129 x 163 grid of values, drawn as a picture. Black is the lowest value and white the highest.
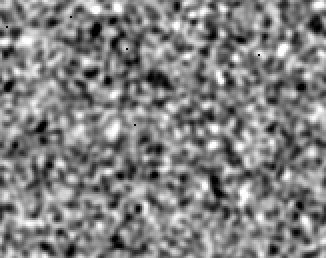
There are no regular stripes. The field is mottled with small blotches. The histogram is bell-shaped. There is no overall slope. There are five isolated cells, each far lower than the cells round it. The halves do not mirror each other.
